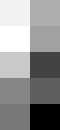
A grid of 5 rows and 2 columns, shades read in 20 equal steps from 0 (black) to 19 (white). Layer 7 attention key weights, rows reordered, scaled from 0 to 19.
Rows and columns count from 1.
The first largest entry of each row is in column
1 1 1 1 1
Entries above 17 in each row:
1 1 0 0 0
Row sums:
31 31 20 17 9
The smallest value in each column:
9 0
